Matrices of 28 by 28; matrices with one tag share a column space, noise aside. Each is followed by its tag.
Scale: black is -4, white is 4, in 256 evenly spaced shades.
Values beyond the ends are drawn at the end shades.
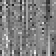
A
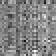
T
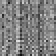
T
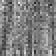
A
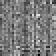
T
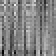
A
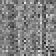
T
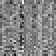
T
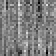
A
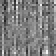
A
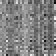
T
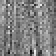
A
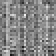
T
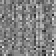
T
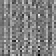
T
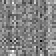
T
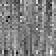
A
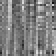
A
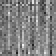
A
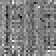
T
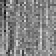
A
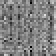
T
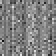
T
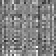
T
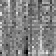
A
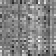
T
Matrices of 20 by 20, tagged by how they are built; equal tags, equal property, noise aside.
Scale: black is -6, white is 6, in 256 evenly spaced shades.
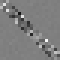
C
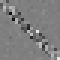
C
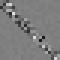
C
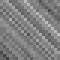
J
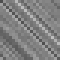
J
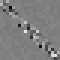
C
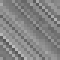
J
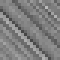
J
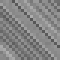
J
